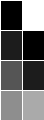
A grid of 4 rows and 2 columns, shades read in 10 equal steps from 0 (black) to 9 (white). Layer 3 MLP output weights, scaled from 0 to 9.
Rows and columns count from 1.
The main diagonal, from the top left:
0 0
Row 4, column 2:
6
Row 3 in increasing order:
1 3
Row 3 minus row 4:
-2 -5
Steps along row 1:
up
